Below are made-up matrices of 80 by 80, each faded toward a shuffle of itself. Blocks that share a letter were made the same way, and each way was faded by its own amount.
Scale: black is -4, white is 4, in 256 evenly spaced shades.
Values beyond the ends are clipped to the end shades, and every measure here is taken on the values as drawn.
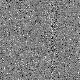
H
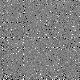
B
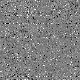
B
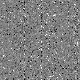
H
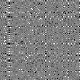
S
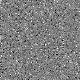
H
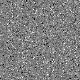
H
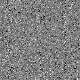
H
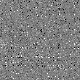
B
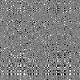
S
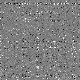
B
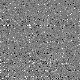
B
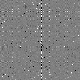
S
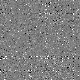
B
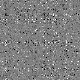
B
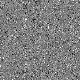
H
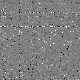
B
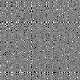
S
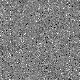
H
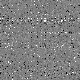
B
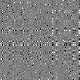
S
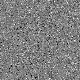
H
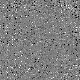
B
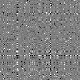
S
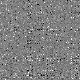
B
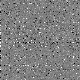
B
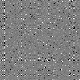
S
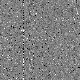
H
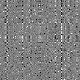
S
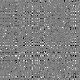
S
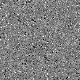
H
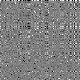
S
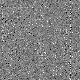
H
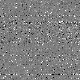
B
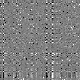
S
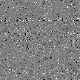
B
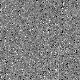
H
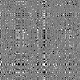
S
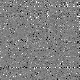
B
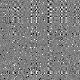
S
